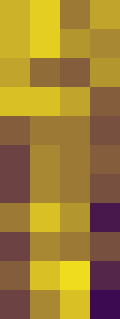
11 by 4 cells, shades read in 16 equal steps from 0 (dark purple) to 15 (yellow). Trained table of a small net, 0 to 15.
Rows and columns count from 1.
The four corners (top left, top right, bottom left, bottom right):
12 11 4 0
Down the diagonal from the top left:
12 14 6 6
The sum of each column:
84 118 105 60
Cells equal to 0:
1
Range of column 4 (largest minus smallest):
11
